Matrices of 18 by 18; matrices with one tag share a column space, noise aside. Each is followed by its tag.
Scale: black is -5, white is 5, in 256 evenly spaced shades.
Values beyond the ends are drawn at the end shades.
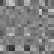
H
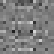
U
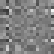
H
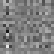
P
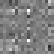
H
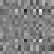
H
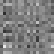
P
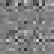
U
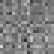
P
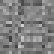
P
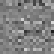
U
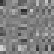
H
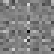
U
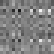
H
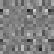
H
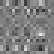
H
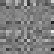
U
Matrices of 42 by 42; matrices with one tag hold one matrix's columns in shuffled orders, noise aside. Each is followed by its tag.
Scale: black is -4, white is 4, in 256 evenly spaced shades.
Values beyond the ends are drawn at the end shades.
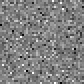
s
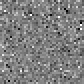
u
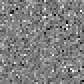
u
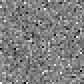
s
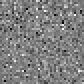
u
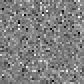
u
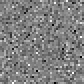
s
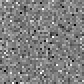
s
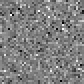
u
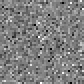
s
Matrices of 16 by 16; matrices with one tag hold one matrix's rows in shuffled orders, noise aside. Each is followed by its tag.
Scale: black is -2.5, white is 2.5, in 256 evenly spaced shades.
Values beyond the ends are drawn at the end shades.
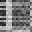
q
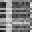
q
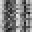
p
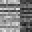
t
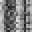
p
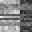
t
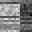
t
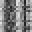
p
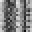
p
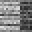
t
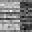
t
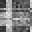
q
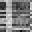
q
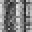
p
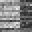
t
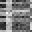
q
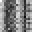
p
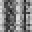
p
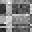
q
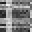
q
